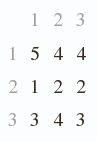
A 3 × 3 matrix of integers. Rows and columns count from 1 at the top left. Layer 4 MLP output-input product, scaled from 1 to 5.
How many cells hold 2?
2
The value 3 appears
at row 3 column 1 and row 3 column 3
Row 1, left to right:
5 4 4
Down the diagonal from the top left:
5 2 3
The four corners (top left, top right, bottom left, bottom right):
5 4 3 3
